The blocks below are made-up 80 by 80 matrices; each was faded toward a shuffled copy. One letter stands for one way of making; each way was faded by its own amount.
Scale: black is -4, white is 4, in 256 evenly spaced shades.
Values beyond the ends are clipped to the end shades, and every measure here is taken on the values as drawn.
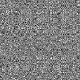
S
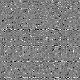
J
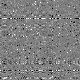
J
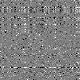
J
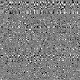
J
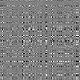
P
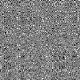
S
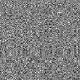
S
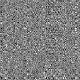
S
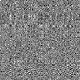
S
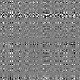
P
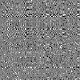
J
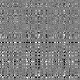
P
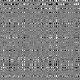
P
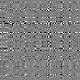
P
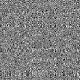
S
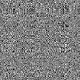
S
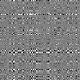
P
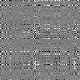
P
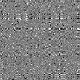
J
